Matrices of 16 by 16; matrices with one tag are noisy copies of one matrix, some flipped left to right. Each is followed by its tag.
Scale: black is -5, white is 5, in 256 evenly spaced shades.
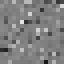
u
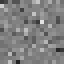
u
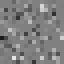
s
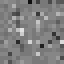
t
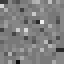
u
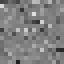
u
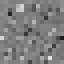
s
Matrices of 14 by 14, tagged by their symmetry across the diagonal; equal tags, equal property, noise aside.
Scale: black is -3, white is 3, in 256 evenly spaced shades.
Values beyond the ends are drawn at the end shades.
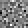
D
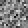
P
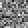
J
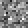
J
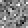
P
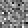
D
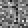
J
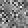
D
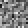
D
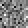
J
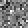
P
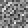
P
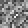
P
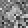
P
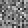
J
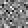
D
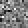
J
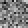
J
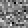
J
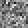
J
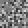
D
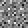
P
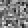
D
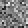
D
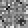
P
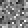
P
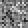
D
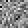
P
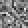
D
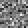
J
